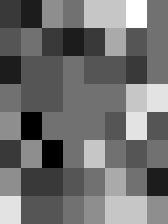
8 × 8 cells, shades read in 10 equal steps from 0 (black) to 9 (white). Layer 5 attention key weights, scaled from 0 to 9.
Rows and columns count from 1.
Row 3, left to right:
1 3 3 4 3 3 2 4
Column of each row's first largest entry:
7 6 4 8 7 5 6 1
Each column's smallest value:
1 0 0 1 2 3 2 1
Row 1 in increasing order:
1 2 4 4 5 7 7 9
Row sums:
39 25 23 37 31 29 27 42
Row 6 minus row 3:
1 2 -3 0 4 1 1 0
